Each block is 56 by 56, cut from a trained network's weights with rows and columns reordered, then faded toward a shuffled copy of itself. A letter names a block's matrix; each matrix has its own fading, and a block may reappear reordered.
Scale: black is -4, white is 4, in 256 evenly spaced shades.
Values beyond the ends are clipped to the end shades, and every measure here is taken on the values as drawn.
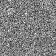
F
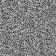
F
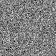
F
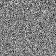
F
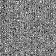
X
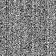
X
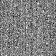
X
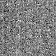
X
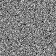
F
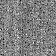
X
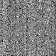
X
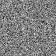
F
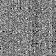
X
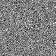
F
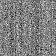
X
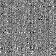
X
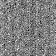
X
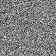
F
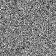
F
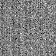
X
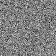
F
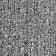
X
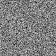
F
